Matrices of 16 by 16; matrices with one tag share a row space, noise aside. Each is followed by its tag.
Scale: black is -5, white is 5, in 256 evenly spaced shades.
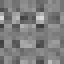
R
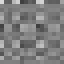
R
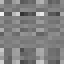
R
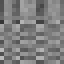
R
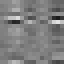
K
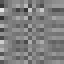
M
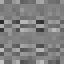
R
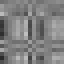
M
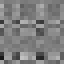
R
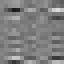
K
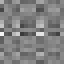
R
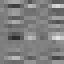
K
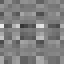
R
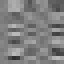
K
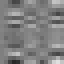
K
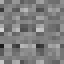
R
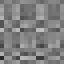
R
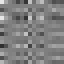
M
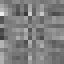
M
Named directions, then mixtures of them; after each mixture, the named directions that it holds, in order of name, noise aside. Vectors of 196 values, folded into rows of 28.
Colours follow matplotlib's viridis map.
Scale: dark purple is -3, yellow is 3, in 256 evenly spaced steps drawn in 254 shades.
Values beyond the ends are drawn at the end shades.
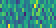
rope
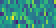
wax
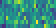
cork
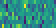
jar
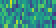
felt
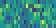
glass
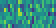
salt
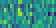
salt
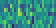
salt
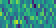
rope, wax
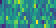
cork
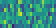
salt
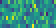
cork, wax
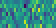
glass, jar, rope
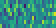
felt, jar, salt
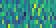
rope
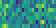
cork, felt, glass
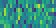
felt, glass, salt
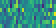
felt, salt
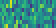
felt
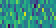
rope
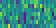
glass, jar, rope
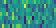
jar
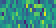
glass, wax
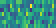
glass, salt, wax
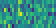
salt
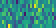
rope, salt
